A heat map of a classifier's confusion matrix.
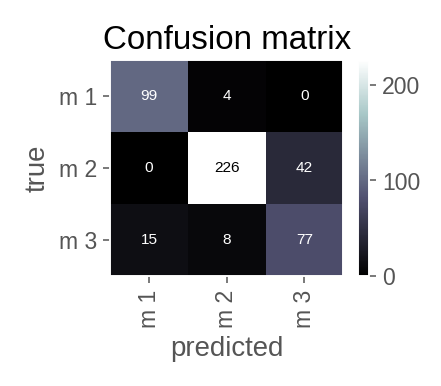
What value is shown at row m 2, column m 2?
226
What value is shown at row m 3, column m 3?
77
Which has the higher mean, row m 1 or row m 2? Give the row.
m 2
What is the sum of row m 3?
100
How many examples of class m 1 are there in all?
103
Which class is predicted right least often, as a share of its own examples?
m 3
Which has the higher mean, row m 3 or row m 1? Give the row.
m 1
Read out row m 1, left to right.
99 4 0
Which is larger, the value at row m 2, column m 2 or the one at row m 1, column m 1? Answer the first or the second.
the first
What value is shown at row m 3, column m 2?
8
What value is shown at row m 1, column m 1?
99
